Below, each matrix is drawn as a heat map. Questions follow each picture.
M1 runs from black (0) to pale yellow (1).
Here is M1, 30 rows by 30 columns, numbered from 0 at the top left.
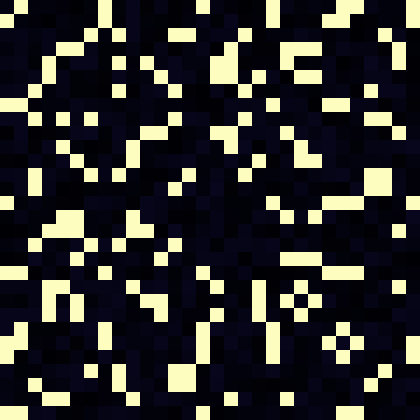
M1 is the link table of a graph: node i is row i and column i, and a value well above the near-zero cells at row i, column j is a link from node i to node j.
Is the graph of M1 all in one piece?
no
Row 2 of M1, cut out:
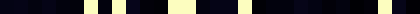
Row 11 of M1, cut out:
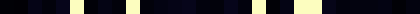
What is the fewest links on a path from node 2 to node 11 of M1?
5
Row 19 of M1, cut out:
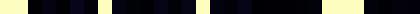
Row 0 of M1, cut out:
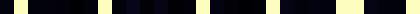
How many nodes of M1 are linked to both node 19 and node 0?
5
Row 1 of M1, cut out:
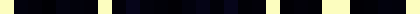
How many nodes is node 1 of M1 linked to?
6
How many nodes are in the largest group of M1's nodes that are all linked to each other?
5
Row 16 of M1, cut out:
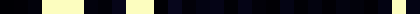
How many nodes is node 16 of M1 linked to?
6
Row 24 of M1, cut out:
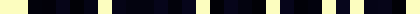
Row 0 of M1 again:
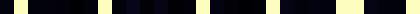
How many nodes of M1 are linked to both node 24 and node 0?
6
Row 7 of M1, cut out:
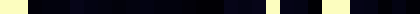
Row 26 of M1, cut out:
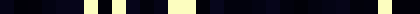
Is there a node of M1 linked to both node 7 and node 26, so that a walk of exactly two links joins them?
no
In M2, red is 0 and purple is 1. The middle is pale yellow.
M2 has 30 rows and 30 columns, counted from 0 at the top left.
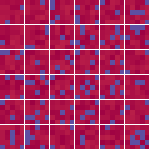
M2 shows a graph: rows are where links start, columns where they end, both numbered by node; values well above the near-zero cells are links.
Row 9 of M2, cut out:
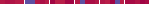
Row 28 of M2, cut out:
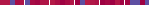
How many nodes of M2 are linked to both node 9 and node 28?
2
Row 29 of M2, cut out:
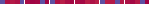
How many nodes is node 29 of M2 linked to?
7
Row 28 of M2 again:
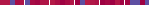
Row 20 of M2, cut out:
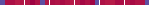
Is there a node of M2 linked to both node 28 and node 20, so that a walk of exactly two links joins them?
yes
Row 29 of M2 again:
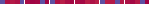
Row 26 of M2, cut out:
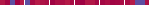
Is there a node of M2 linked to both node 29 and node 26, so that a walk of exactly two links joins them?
yes
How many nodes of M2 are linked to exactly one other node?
1
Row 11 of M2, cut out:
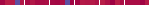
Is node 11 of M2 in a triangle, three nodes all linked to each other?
no
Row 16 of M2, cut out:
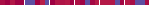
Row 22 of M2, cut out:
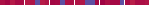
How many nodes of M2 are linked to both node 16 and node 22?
1
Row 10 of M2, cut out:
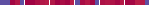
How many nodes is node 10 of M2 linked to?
6
